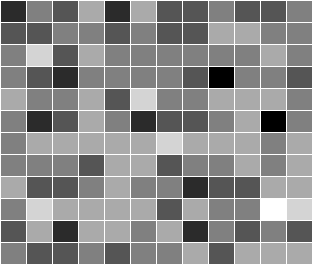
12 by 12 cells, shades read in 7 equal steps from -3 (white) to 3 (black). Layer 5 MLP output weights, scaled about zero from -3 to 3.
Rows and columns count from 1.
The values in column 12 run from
-2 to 1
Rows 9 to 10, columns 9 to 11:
1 1 -1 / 0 0 -3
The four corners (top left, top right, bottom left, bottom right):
2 0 0 -1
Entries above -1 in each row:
10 10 9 12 6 10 2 8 8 4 8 8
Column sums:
2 0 7 -6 0 -4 2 5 2 -3 -3 -4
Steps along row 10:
down up same same same up down up same down up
